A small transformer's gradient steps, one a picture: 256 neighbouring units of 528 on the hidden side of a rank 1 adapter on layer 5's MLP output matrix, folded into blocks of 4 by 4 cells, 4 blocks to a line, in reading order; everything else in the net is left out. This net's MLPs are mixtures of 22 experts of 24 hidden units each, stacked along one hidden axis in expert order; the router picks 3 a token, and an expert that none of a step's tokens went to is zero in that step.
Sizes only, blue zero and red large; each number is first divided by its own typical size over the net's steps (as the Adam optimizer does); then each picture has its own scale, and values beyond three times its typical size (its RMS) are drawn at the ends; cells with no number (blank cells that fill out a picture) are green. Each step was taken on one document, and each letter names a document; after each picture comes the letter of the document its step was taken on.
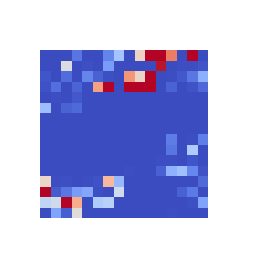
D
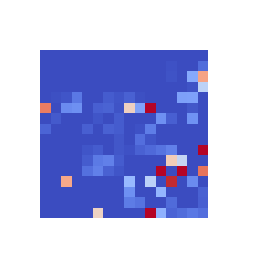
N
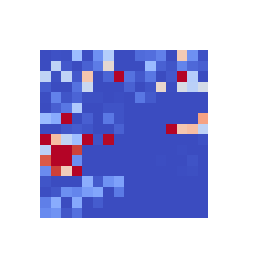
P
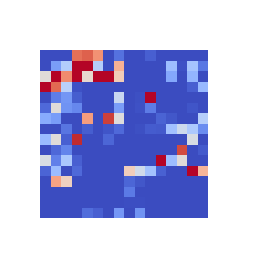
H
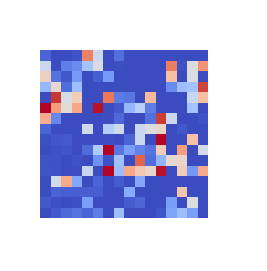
H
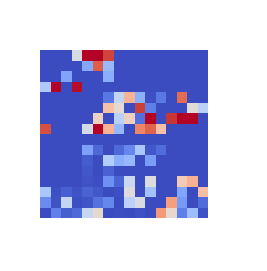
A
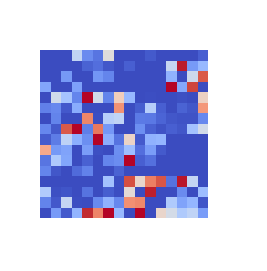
A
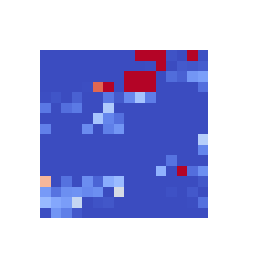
D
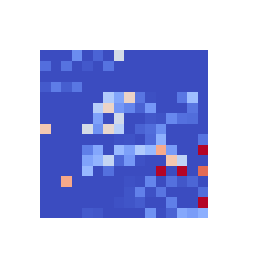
N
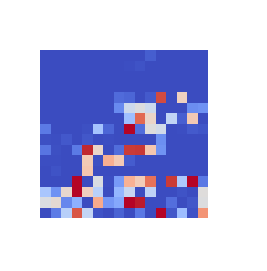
A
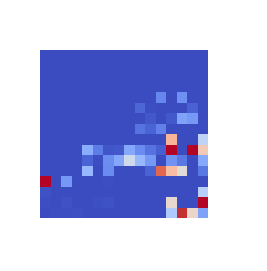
N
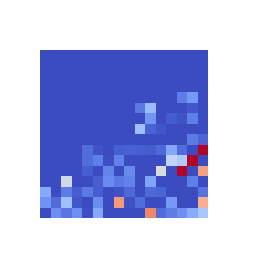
N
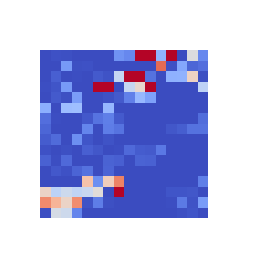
D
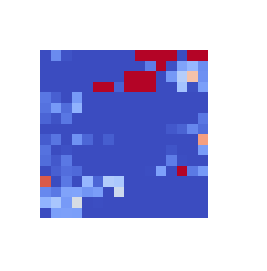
D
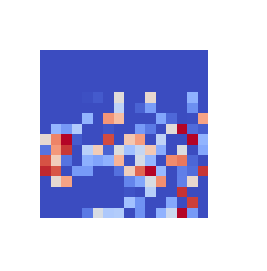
H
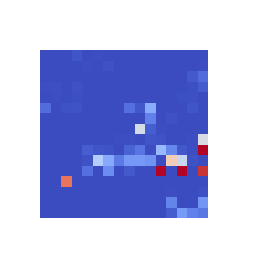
N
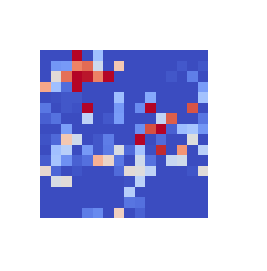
H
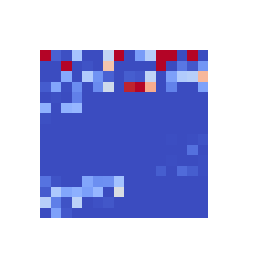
D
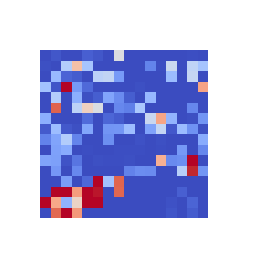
H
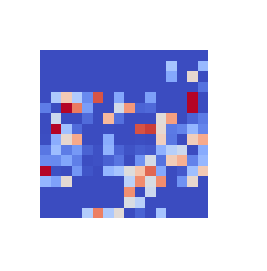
H
